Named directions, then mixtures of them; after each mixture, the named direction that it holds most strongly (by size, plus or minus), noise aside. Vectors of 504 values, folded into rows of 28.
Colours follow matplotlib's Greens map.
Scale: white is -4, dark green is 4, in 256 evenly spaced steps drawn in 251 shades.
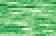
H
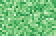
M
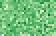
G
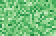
M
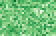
G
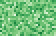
M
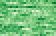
H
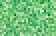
G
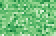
G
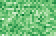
M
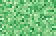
M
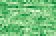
H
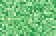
M
